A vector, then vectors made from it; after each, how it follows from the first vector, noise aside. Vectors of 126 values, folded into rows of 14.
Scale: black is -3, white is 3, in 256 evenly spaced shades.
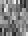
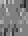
partly zeroed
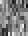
reversed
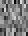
sign-scrambled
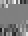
partly zeroed
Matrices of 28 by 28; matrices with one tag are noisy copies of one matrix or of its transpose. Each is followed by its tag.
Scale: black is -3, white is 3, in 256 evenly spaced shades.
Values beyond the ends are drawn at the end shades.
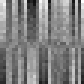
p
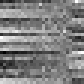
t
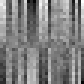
p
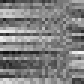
t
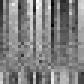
t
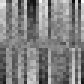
p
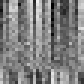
t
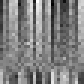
t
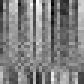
t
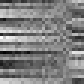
t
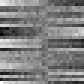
p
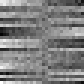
p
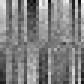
p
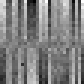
p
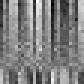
t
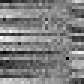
t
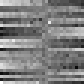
p
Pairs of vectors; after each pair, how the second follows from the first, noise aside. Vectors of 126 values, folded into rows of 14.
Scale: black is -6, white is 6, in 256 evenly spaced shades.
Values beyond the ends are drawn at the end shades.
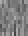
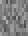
shuffled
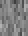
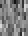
scaled up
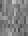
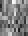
scaled up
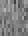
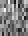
scaled up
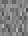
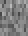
shuffled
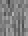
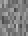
shuffled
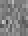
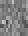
copied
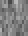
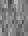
copied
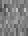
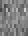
copied
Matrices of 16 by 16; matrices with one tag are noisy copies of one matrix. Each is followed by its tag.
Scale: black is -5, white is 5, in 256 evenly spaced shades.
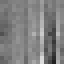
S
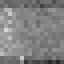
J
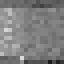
J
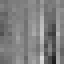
S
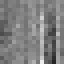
S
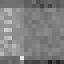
J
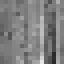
S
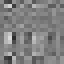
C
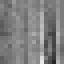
S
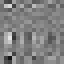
C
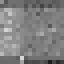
J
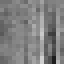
S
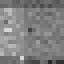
J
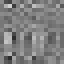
C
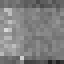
J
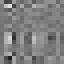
C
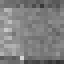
J
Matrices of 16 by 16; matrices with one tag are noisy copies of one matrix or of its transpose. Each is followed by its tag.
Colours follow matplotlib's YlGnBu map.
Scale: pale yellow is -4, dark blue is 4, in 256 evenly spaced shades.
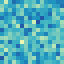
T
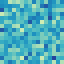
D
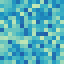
T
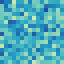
D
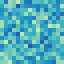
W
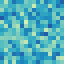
T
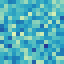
W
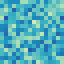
W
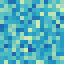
W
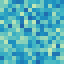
T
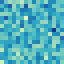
D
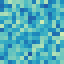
D
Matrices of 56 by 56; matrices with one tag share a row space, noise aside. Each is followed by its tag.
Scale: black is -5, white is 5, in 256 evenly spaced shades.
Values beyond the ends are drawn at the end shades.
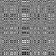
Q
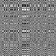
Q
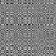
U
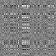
Q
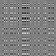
Q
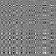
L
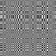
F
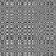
U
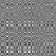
U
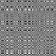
U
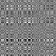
U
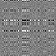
Q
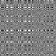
U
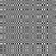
F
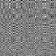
L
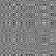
L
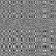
L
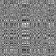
Q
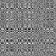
U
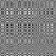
U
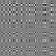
L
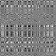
U
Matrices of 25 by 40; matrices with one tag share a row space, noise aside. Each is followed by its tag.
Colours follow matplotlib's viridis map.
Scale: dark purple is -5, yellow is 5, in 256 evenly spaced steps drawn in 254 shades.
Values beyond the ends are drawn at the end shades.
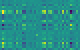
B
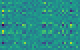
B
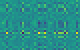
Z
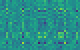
Z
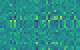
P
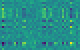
B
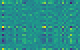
B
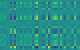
P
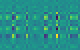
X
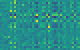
P
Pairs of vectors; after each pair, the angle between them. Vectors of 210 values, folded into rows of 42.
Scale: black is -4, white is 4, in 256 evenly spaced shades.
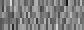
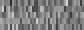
nearly opposite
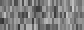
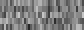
partly opposed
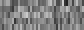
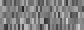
orthogonal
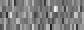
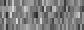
partly aligned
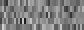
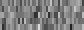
partly opposed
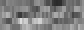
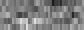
nearly parallel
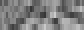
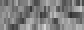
nearly parallel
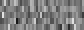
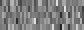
partly aligned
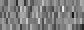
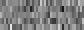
orthogonal
